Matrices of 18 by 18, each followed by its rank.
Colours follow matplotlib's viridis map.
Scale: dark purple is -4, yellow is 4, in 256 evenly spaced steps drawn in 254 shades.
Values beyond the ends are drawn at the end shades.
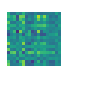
three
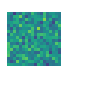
full rank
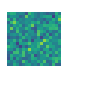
full rank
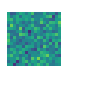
full rank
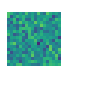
full rank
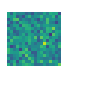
full rank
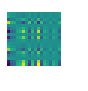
one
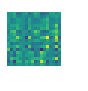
three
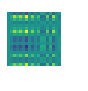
one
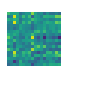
three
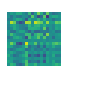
three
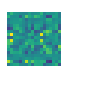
three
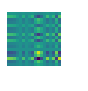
one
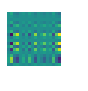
one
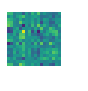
three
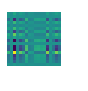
one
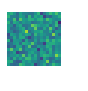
full rank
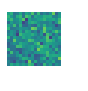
full rank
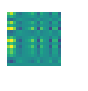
one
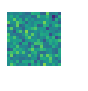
full rank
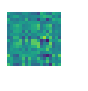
three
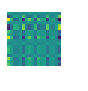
one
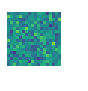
full rank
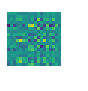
three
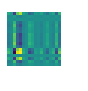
one
